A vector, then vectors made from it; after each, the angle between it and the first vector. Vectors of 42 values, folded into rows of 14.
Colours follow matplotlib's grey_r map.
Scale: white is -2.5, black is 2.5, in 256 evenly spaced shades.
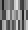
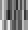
partly opposed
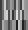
orthogonal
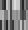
partly aligned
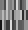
partly aligned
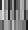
partly opposed
